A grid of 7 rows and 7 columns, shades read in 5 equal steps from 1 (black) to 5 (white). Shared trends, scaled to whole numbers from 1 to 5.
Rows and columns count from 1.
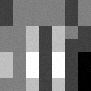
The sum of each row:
19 19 21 20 22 22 19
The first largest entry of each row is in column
2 2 3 3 3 3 3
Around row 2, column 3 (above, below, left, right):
3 4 3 3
